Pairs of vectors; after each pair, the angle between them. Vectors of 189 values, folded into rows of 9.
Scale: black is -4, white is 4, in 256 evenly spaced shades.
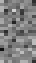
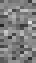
partly opposed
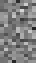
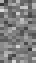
partly opposed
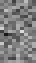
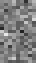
nearly opposite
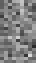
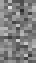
nearly opposite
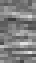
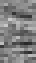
nearly opposite
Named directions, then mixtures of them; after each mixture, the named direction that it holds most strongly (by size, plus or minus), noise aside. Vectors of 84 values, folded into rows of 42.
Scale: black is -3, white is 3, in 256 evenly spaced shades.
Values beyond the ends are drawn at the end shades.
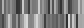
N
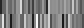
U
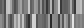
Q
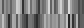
N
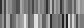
N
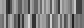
Q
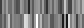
N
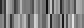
Q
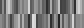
Q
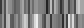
N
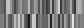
Q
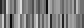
U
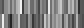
N
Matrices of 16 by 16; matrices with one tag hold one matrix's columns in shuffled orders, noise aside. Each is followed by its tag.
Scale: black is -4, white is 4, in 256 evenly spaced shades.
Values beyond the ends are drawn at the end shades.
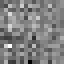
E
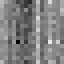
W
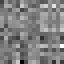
E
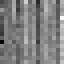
W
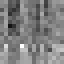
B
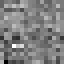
E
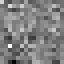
E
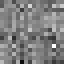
E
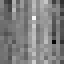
W
